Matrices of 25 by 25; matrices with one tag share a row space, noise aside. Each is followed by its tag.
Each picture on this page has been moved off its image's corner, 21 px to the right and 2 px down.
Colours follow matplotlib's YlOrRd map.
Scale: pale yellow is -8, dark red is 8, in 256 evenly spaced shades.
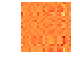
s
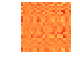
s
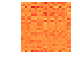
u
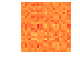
u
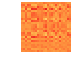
u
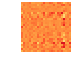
s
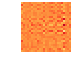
s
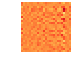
s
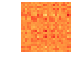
u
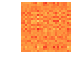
u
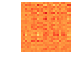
u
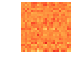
u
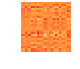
u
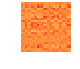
u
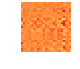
s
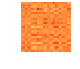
u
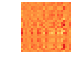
s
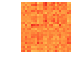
u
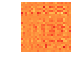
s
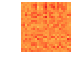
u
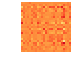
s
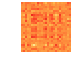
u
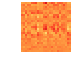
u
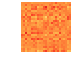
u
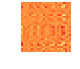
s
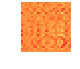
s
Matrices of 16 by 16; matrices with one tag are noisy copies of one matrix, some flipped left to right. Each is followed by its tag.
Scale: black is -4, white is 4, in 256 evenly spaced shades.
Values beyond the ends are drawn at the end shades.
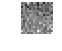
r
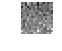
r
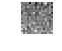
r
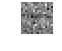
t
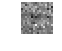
t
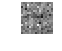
t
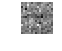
t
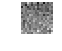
r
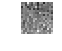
r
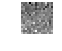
r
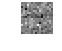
t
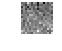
r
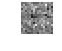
t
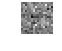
t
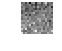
r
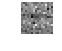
t
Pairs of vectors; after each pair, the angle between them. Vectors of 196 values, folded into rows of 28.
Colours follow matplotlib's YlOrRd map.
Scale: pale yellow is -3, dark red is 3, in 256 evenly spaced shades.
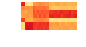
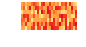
orthogonal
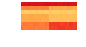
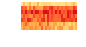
nearly opposite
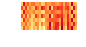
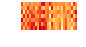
nearly opposite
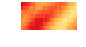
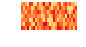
orthogonal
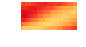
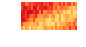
nearly parallel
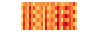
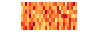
partly aligned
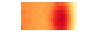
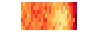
nearly opposite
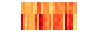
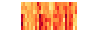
nearly parallel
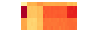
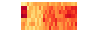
nearly parallel
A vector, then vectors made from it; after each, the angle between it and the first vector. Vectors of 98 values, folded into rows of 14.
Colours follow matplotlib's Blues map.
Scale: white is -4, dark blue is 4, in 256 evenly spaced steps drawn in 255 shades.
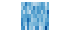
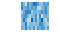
partly opposed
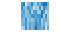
partly opposed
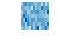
partly aligned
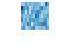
orthogonal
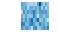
orthogonal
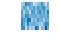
nearly parallel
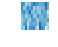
nearly opposite
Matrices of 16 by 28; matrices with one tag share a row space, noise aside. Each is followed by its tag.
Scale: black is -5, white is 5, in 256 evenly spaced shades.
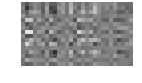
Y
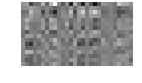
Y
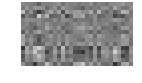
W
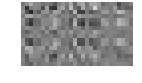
Y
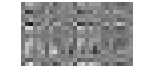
Y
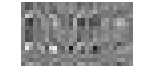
Y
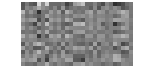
W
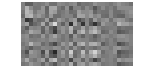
Y
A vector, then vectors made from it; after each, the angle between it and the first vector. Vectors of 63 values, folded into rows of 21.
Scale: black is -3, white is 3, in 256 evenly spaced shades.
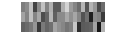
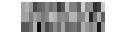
partly aligned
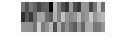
partly opposed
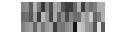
nearly opposite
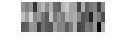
nearly parallel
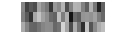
orthogonal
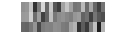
nearly parallel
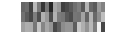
nearly opposite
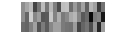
nearly parallel
